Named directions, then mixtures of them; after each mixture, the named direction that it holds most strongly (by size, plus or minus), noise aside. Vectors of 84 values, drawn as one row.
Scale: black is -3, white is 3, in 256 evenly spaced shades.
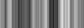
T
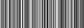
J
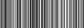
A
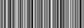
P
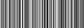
J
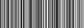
J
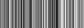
J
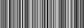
J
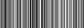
A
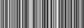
J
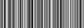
P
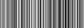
A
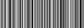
P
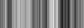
T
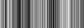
T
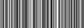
P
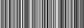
J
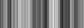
T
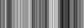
T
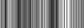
T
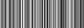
J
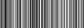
A
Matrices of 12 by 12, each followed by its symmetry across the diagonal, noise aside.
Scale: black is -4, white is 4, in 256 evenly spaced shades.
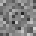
symmetric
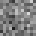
antisymmetric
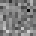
neither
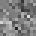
antisymmetric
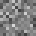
symmetric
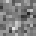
antisymmetric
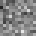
neither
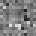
antisymmetric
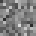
neither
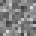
symmetric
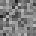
symmetric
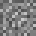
symmetric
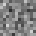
neither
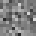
antisymmetric
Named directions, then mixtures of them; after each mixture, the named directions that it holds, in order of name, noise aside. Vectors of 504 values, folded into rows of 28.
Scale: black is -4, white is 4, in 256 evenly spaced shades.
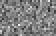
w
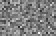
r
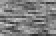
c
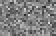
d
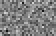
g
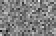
g, r, w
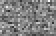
c, w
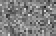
d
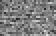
c, g, r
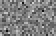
g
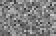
d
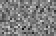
g, r, w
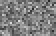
d, g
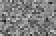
c, g, r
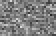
c, d, r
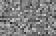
c, r, w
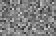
r, w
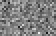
r
